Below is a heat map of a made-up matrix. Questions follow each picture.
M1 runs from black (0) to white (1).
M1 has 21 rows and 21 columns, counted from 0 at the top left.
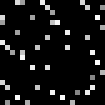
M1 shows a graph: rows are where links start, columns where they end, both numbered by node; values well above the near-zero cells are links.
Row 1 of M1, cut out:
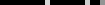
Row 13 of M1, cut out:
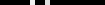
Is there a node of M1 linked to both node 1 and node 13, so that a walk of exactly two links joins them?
yes
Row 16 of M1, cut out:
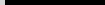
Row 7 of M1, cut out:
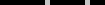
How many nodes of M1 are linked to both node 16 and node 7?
0
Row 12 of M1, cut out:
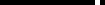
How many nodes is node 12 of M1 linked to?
1
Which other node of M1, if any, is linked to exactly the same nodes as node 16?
node 8
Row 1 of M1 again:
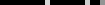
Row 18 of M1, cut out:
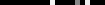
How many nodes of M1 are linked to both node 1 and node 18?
1
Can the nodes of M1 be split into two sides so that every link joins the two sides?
yes
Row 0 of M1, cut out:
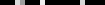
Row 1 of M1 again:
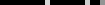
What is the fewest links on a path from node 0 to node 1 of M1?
5
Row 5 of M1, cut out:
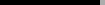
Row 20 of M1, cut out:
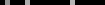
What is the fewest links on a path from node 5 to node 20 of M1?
1
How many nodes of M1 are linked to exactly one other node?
8
